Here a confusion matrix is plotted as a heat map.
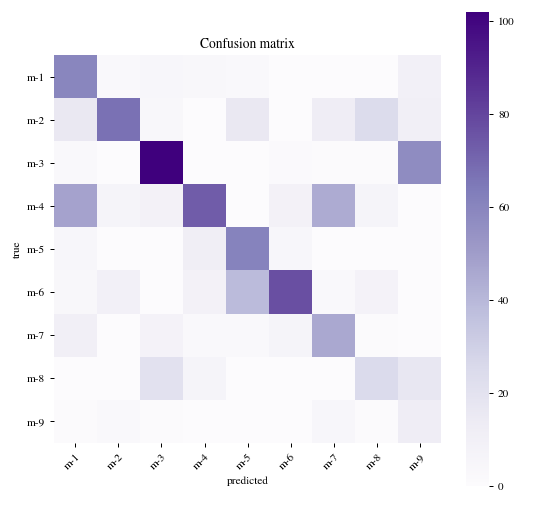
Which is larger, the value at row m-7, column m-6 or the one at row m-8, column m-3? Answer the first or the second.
the second
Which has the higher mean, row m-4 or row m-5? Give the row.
m-4
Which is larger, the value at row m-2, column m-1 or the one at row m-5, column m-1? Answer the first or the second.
the first
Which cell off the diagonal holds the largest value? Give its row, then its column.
m-3, m-9
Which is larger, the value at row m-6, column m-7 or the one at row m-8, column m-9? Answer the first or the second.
the second
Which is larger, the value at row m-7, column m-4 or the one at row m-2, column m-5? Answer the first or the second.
the second
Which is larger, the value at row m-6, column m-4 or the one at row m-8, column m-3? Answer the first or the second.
the second
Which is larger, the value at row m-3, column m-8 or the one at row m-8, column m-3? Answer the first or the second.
the second
